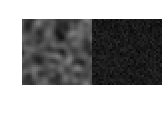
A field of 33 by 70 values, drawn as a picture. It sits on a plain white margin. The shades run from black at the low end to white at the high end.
It is made of 1 by 2 panels. Panel 1,1: low, blotchy. Panel 1,2: very low, fine-grained, faint in contrast.
